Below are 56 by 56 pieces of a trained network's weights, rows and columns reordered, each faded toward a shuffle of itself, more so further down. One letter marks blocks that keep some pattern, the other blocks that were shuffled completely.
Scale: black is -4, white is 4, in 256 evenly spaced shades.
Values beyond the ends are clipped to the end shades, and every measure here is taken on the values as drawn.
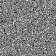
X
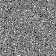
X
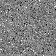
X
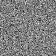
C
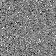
X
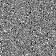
X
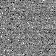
C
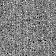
C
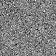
X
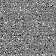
C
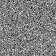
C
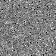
X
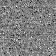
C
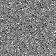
X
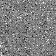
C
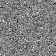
X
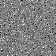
X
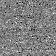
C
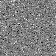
X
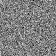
C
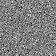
X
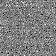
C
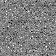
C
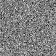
X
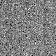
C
